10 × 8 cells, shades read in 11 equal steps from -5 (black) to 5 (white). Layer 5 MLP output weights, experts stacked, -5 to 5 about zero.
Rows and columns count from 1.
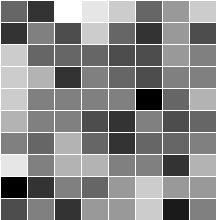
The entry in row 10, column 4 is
1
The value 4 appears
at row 1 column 4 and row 8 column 1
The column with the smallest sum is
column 6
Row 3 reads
3 -1 -1 -1 -2 -2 1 0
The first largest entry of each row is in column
3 4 1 1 1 1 3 1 6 6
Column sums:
4 -6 0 5 -5 -8 -7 5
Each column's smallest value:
-5 -3 -3 -2 -3 -5 -4 -2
